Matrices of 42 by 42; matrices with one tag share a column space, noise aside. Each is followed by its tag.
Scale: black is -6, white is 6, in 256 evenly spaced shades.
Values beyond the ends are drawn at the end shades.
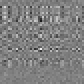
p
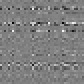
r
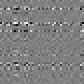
r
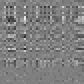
p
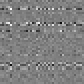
r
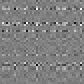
r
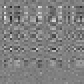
p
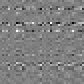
r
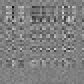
p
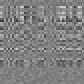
p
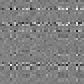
r
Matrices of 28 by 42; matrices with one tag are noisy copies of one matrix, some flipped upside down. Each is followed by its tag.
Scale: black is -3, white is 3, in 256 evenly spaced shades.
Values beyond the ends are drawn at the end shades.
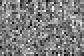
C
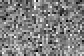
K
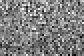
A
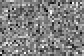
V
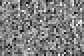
C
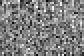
C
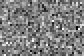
V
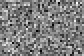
V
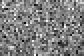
K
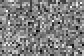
V
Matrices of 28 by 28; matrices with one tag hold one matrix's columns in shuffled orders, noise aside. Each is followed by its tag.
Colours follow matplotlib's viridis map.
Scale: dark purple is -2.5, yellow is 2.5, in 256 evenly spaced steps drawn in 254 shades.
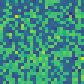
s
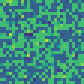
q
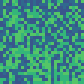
s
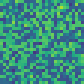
q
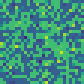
q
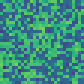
q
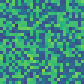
q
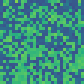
s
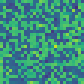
q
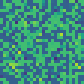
q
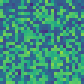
s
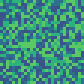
q
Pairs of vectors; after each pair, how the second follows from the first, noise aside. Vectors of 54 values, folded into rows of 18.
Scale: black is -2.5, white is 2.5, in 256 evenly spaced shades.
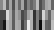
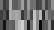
sign-scrambled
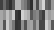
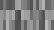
shrunk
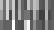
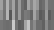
shrunk
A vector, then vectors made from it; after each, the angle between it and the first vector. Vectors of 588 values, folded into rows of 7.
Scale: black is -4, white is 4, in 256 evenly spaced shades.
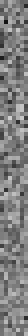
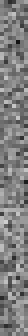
orthogonal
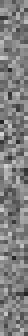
partly opposed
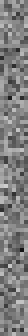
orthogonal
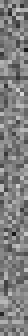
partly aligned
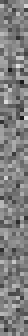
partly opposed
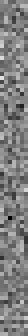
partly opposed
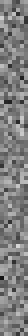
partly aligned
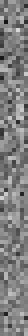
nearly parallel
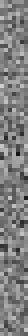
orthogonal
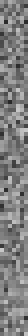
nearly parallel
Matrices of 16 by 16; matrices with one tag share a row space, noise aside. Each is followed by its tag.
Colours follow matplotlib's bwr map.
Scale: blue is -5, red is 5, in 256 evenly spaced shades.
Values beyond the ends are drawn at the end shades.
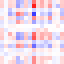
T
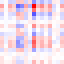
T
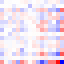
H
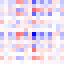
T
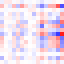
H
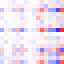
H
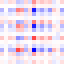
T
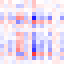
T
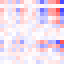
H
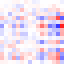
H
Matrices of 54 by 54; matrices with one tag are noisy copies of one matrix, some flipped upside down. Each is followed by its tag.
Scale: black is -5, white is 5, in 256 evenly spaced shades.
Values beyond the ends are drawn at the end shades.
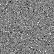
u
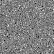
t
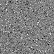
u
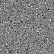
u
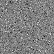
u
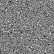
u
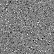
u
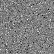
u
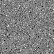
t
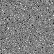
t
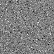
u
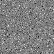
t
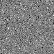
t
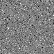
t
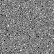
t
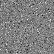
u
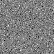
t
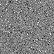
u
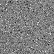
u
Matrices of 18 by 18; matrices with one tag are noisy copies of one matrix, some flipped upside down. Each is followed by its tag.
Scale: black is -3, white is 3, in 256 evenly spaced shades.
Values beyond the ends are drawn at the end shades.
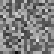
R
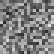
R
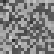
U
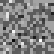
U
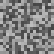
R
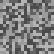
R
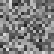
U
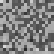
U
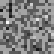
R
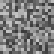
R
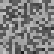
R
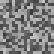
R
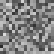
U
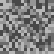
U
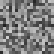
R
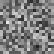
R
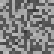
R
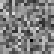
R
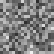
U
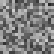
R
